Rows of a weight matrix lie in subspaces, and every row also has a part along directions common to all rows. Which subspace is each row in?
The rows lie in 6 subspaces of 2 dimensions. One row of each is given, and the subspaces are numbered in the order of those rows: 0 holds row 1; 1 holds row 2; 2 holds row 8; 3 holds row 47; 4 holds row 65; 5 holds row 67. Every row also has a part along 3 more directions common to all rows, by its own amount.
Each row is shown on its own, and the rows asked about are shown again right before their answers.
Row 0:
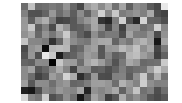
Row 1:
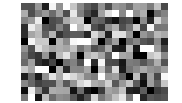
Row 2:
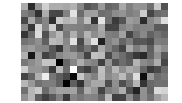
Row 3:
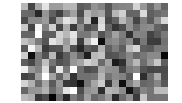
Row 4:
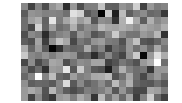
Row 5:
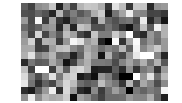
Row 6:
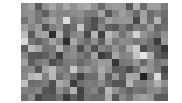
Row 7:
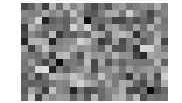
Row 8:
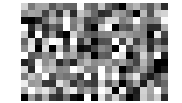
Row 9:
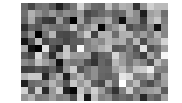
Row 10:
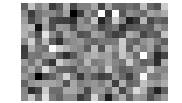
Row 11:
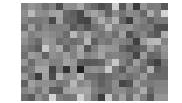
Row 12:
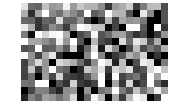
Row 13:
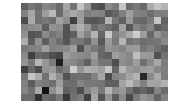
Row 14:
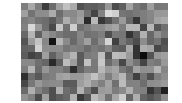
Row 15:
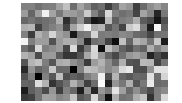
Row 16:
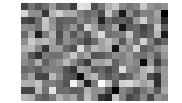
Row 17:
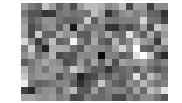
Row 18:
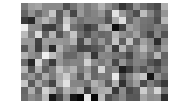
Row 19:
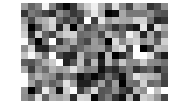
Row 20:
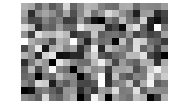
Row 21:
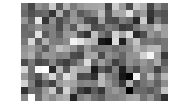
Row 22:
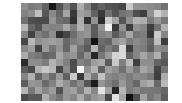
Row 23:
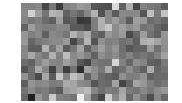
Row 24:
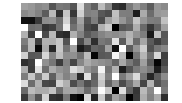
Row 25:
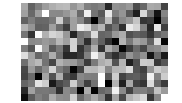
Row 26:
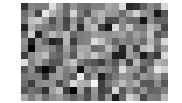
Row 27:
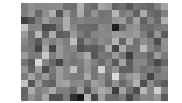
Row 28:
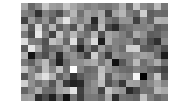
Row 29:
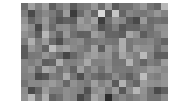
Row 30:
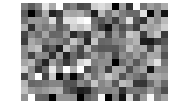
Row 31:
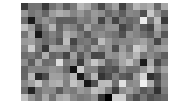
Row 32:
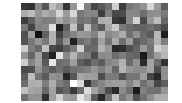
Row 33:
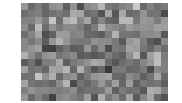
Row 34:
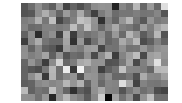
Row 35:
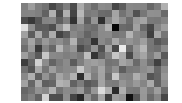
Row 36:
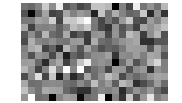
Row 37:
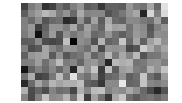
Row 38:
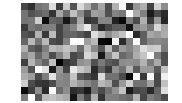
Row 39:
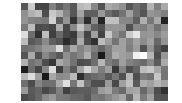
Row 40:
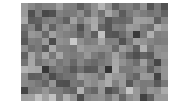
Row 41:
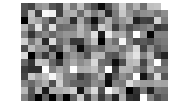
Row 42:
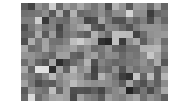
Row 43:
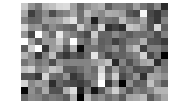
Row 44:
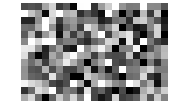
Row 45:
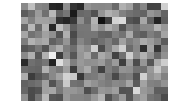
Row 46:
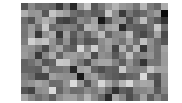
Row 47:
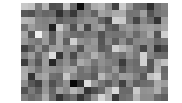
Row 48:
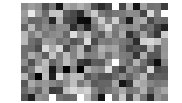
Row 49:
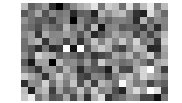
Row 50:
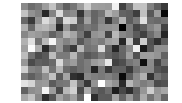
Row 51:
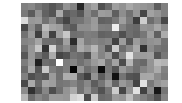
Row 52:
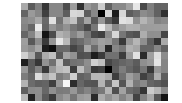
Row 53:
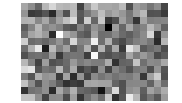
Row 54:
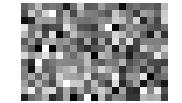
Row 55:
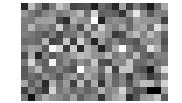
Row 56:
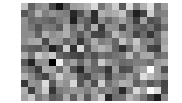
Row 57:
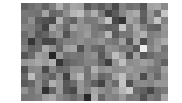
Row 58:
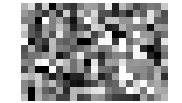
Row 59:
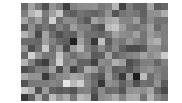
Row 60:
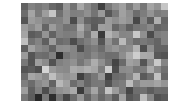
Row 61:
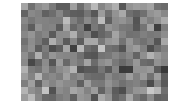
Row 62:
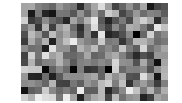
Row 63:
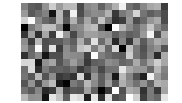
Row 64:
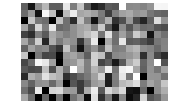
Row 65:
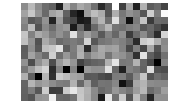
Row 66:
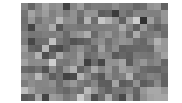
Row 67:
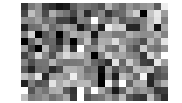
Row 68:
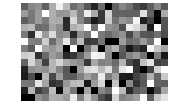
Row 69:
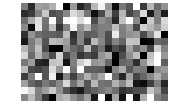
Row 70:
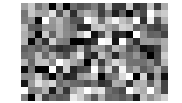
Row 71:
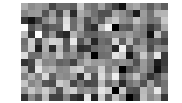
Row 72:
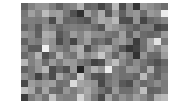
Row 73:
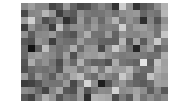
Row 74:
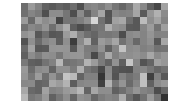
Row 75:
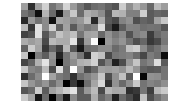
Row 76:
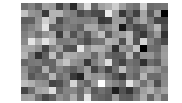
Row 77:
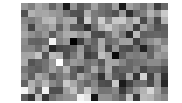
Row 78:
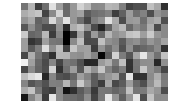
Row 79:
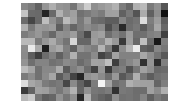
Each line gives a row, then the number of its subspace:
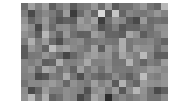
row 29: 4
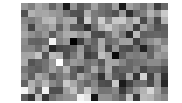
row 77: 0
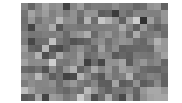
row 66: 0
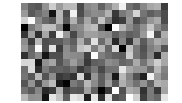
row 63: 2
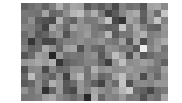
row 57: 3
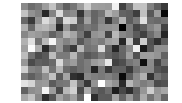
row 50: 3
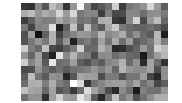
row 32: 3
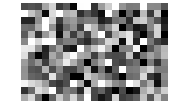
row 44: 3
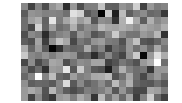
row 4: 4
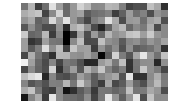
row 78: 1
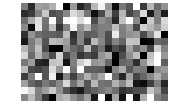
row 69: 4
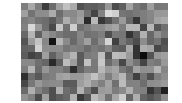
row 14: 0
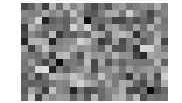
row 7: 0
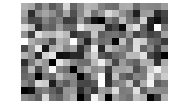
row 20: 5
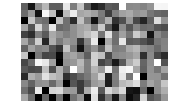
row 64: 1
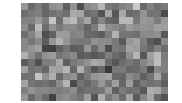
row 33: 4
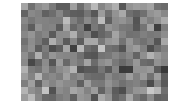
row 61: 5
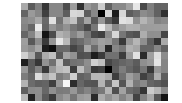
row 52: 4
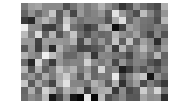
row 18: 2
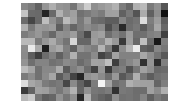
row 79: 3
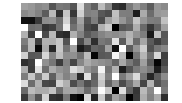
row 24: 2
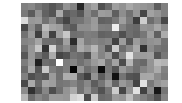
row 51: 2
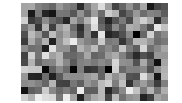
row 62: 1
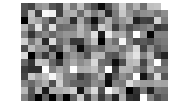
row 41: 1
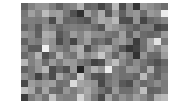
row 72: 4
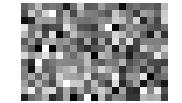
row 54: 2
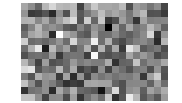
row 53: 2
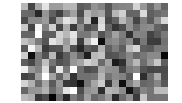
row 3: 1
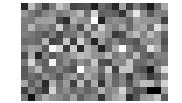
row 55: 5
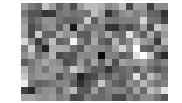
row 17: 0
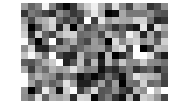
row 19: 0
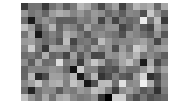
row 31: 3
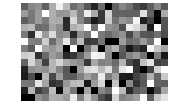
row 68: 5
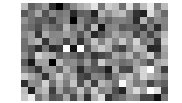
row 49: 5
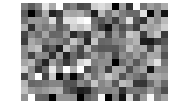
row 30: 4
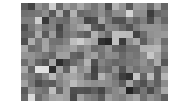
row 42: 0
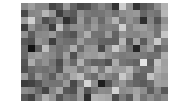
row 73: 3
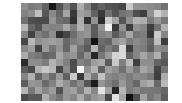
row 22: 2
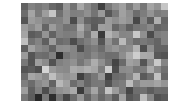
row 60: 1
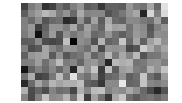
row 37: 3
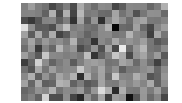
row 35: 2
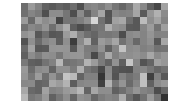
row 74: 5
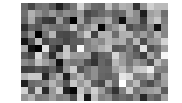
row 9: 5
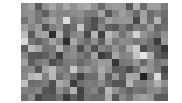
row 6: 1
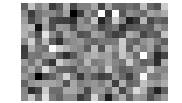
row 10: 4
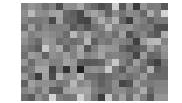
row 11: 4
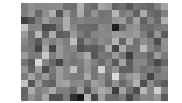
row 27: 2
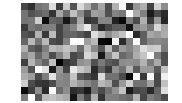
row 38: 0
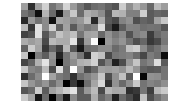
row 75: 1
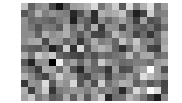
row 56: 5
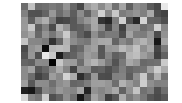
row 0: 2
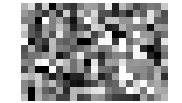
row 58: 0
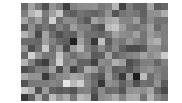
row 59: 1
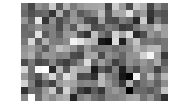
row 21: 0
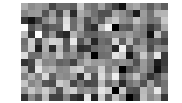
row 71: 2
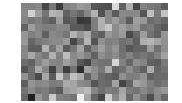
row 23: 4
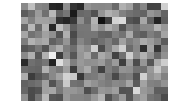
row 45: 3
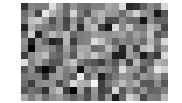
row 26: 2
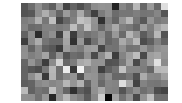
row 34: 4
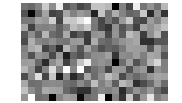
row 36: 4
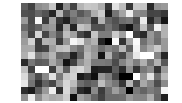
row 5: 0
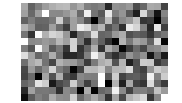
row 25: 5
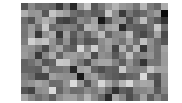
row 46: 3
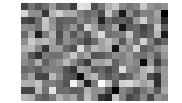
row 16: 3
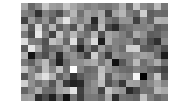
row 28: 1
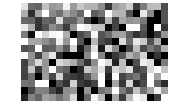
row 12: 5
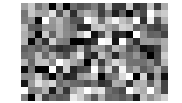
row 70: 0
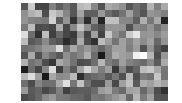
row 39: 1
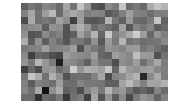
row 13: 1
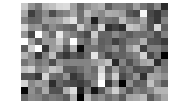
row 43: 5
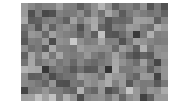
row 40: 1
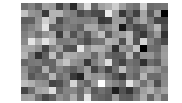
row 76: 3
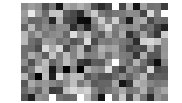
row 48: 4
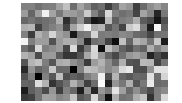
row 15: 5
